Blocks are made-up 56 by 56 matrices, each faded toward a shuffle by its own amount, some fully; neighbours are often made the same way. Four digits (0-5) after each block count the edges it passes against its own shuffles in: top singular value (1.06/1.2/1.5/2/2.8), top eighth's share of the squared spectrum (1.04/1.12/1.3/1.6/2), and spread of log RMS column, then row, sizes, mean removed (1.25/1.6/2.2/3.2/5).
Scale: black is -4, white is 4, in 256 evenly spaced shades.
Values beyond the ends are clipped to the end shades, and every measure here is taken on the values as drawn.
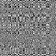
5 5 3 3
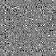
4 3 2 2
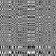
5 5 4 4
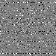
2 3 1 3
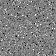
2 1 0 0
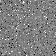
0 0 0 0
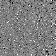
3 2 1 0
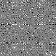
4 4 1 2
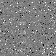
1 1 0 0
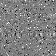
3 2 0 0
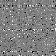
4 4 1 2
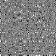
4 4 2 2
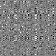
4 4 2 3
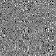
3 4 2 1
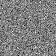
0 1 0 0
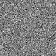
2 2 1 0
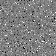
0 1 0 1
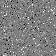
0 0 0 0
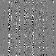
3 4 4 1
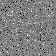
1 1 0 0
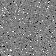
0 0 0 0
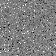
0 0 0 0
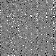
2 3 2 1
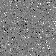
0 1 0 0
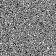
0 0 0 0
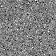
0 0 0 0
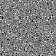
3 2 0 0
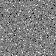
2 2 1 0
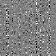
3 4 3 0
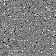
1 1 0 0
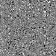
2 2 1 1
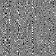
3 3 3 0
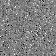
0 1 0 0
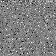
2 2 0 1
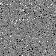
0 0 0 0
